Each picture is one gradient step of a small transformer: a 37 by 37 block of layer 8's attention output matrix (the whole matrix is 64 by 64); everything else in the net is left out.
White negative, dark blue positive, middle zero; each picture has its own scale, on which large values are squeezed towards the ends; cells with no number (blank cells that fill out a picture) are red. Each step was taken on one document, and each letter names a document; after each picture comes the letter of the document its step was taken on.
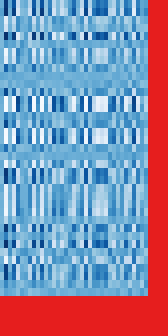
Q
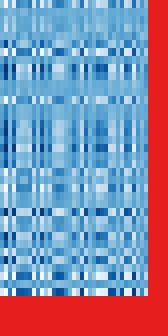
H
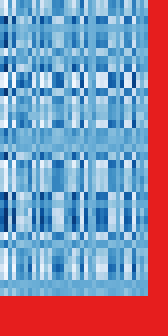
H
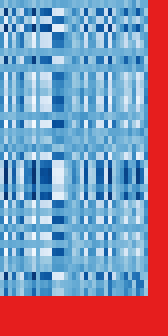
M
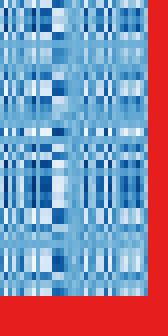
M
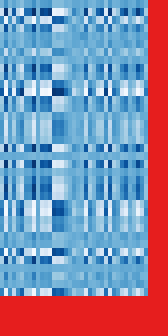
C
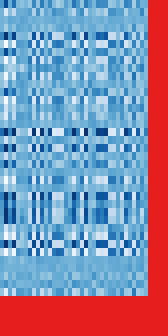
H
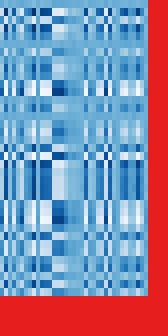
C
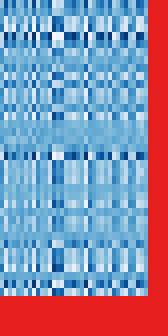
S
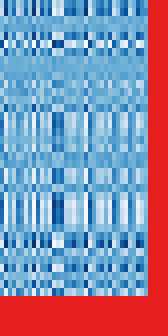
S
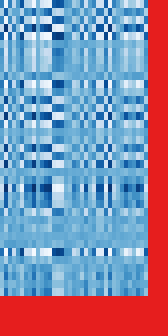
M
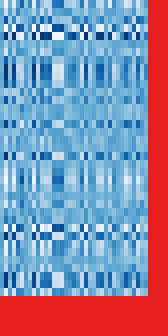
Q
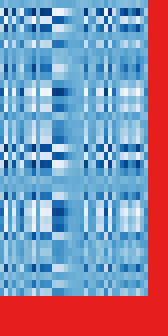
C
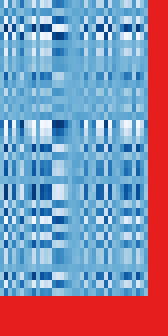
M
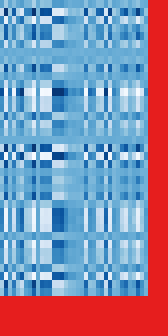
C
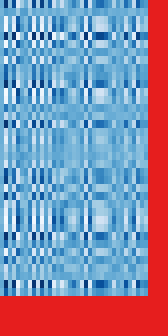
Q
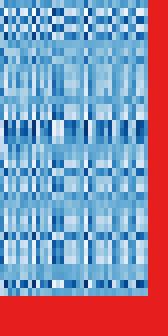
S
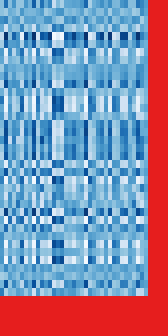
S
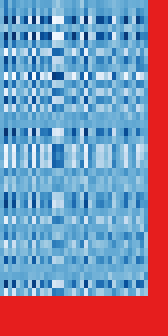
S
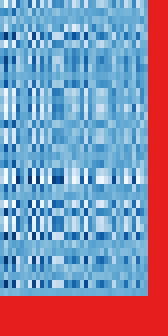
Q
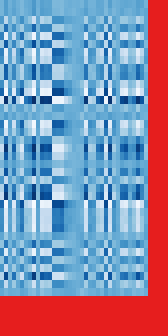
C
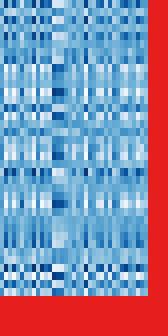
S
